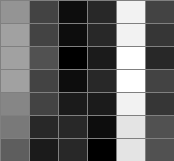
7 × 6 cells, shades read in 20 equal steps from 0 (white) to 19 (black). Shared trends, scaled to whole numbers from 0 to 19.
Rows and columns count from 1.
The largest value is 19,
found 2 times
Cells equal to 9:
1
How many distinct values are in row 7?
6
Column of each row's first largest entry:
3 3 3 3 3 4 4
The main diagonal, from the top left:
8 14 19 16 1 13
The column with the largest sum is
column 3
